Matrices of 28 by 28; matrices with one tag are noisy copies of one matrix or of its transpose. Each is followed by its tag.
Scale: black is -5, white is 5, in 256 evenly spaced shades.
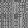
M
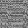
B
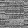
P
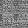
M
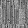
P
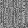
B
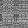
M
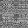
M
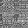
M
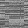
P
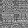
M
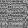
B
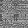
M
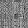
M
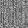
B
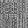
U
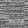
P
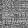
M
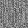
B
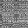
M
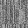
P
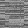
P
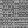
U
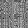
M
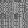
M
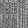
U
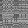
M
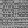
U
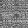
M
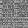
U
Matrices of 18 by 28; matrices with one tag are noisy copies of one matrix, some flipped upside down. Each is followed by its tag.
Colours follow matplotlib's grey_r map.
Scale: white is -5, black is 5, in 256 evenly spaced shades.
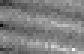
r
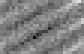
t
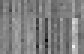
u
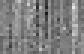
u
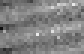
r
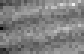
r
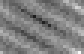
t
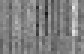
u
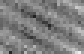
t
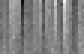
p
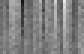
p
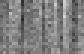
p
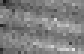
r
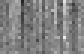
p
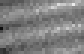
r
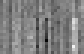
u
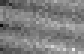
r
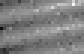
r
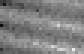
r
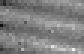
r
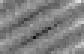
t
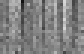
p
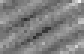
t
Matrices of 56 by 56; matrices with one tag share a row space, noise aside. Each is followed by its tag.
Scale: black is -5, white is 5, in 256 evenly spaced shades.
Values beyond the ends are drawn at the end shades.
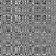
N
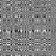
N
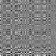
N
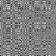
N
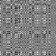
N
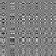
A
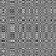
A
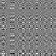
A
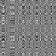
A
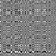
N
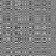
N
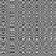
A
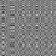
A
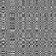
A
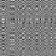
A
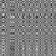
A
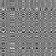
A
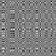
A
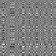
A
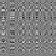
A
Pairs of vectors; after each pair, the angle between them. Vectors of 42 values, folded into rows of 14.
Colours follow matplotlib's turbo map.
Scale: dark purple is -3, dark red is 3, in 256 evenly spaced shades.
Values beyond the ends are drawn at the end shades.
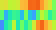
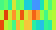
nearly opposite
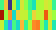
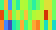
nearly parallel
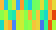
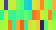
partly aligned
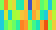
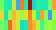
partly opposed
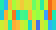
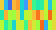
orthogonal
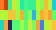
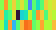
orthogonal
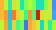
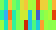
nearly opposite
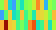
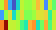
nearly parallel
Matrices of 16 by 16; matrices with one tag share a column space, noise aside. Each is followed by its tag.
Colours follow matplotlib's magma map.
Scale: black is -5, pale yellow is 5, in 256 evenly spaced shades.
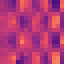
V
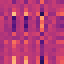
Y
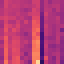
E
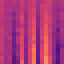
E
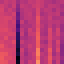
E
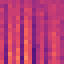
E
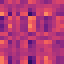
Y
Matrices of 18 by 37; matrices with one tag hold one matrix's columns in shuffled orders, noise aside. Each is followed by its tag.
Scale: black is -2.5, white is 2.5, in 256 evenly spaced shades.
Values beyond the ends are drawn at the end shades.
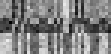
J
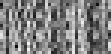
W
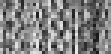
W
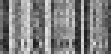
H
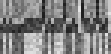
J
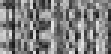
W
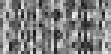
W
